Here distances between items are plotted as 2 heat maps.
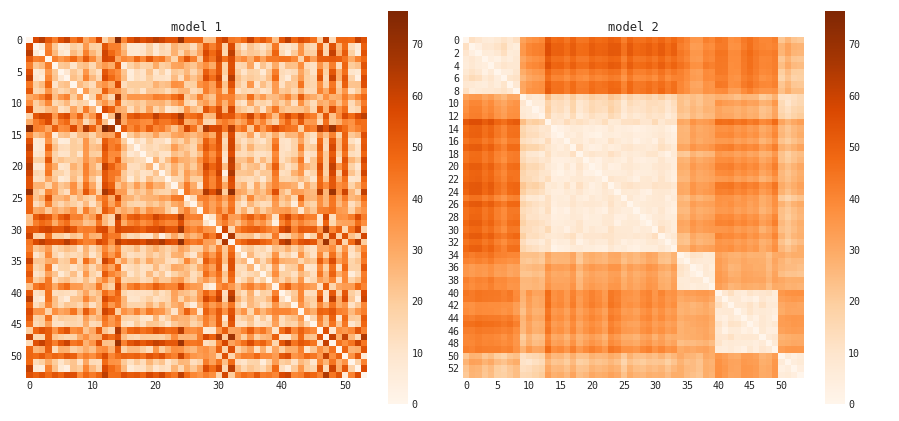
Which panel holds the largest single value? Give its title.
model 1
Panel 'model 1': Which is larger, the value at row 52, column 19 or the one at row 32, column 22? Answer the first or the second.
the second
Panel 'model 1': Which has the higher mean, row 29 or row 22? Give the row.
29
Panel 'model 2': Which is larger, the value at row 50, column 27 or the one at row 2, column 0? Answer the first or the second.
the first
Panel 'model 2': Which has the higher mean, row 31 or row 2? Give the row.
2
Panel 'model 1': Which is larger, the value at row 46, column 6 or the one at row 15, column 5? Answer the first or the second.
the first
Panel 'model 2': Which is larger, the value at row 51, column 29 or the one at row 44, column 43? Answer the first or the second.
the first
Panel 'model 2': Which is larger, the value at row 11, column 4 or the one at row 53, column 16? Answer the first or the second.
the first
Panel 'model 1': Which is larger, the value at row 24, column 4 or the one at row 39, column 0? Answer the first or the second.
the first
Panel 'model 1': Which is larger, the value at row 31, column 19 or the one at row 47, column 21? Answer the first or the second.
the second
